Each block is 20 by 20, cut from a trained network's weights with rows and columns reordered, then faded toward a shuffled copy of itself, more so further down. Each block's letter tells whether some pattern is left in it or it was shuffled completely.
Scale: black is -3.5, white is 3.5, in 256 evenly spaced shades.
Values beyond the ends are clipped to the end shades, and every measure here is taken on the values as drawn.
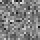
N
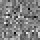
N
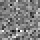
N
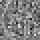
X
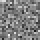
X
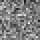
X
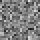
N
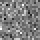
X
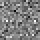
X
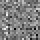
N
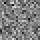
N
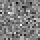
X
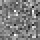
N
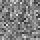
X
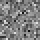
X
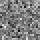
X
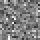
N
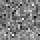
X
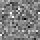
X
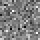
X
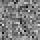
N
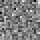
N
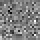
N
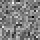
X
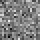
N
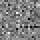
N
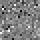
X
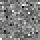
X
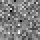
X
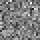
X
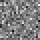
X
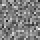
X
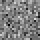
X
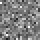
X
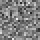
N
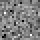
X
